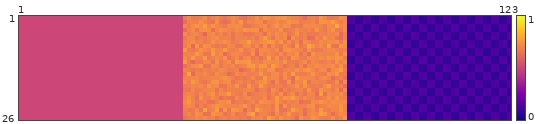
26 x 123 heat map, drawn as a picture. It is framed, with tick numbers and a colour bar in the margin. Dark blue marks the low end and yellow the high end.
The table splits into one row of 3 panels. Panel 1,1: middling, flat. Panel 1,2: high, fine-grained, faint in contrast. Panel 1,3: very low, checkered, faint in contrast.
